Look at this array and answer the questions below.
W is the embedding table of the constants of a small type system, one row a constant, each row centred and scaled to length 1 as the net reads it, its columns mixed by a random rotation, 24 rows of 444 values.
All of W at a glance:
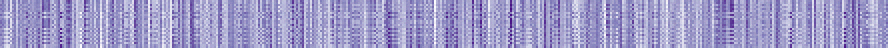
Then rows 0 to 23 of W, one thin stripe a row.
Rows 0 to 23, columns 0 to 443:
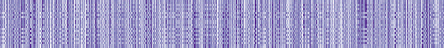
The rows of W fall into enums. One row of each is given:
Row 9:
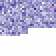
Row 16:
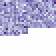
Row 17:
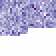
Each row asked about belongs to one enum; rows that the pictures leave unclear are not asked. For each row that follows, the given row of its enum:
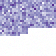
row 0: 9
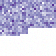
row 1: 9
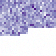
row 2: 17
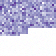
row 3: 9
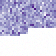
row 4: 17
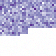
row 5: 9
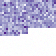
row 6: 16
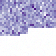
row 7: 17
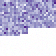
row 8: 16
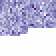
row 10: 17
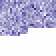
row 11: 17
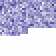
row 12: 9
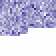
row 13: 17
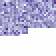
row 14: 16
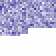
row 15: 9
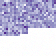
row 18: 16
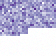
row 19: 9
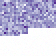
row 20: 16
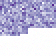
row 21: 9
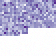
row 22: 16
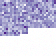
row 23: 16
